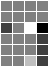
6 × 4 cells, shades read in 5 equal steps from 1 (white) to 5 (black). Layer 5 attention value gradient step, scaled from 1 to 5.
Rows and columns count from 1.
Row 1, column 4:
3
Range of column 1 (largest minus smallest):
1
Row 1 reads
3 3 3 3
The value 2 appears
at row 6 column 3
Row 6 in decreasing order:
4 3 3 2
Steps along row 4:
same same up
